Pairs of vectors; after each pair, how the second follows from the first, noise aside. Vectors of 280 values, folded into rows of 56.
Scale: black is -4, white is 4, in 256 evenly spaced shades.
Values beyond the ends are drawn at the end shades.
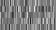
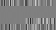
partly zeroed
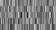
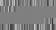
partly zeroed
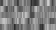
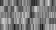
copied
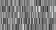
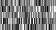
scaled up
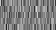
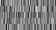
copied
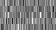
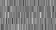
shrunk
